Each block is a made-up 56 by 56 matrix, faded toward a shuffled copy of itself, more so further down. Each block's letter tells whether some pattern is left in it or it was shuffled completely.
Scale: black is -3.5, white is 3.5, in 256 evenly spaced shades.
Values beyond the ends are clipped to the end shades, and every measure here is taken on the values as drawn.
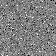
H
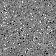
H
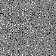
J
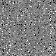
J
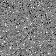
H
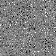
J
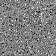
H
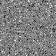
H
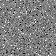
H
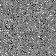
H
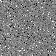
H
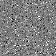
J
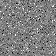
H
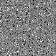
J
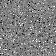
H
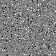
H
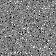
H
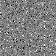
J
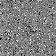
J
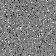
H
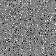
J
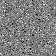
H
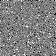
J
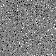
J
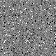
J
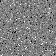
H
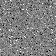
H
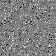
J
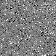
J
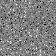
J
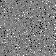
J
